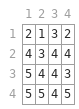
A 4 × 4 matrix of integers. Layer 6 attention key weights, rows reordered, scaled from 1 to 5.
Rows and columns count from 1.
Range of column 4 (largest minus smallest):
3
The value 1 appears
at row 1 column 2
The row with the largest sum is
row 4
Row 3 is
5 4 4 3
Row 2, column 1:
4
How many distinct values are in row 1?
3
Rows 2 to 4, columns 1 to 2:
4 3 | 5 4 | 5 5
